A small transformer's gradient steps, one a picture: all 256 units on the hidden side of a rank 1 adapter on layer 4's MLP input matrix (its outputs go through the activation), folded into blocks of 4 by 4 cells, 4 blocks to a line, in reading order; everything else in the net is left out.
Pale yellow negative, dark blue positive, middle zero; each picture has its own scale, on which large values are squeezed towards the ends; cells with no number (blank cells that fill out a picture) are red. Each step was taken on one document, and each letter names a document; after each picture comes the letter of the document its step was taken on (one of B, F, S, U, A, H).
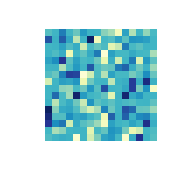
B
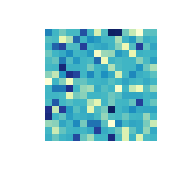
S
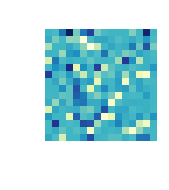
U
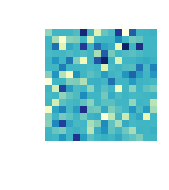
S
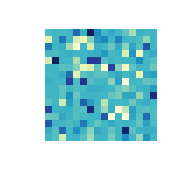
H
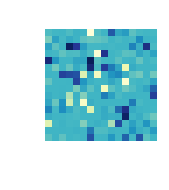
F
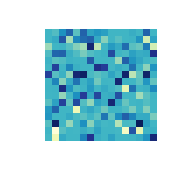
U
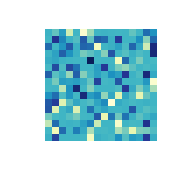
U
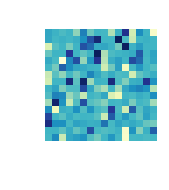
B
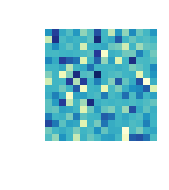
B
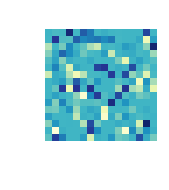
U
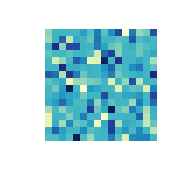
S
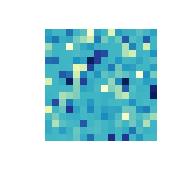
H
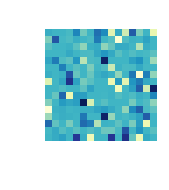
B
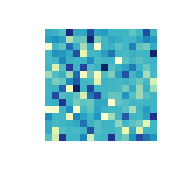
U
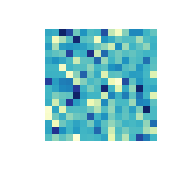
S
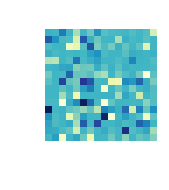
H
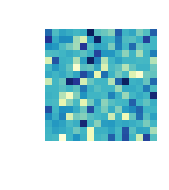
H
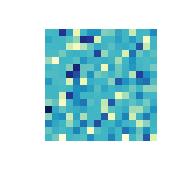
H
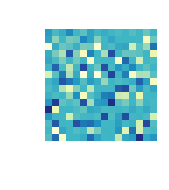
U
